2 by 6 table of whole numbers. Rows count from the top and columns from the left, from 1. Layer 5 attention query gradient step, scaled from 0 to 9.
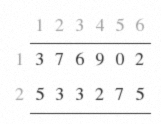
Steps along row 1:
up down up down up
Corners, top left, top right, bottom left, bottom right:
3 2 5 5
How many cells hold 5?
2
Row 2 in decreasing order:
7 5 5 3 3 2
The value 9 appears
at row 1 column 4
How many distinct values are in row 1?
6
